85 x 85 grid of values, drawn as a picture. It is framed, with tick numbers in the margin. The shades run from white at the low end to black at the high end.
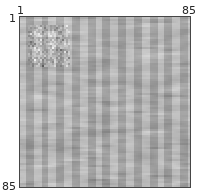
Roughest part: top left. Odd patch: rougher, in the top left. Stripes: upright, repeating 11 times. Average level on the scale: 30%.
